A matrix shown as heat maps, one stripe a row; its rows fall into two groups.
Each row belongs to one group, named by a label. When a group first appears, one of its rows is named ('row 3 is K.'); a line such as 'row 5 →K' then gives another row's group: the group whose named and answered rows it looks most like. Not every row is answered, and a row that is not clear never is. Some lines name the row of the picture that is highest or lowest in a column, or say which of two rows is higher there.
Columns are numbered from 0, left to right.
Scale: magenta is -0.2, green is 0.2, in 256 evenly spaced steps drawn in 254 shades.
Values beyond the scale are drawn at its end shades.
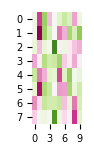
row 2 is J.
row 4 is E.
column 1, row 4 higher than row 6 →No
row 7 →J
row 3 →J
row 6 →J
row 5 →E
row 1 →E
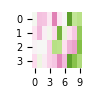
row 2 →J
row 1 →J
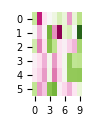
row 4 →E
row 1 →E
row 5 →J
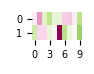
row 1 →E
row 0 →J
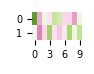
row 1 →E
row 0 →J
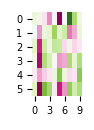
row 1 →J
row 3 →E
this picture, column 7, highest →0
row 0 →E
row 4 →J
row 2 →J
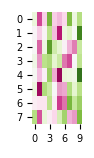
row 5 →E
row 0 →E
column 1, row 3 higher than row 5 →Yes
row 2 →J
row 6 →E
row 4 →E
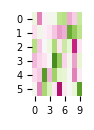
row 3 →J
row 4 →J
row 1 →E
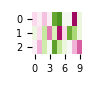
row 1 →E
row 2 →J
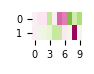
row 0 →E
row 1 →J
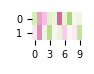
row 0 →E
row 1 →J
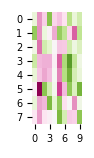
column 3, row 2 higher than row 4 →Yes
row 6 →J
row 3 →E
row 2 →E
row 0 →E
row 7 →J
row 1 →J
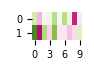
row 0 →J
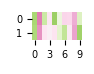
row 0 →J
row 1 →J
